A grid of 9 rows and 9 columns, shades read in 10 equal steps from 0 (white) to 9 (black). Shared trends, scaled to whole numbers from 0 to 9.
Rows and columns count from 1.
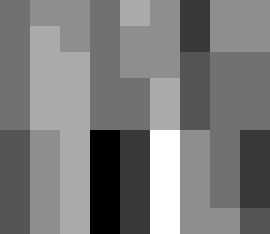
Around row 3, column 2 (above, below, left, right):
3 3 5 3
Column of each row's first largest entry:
7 7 7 7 7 4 4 4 4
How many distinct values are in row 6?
7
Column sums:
49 32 29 61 49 18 48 42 50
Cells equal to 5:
21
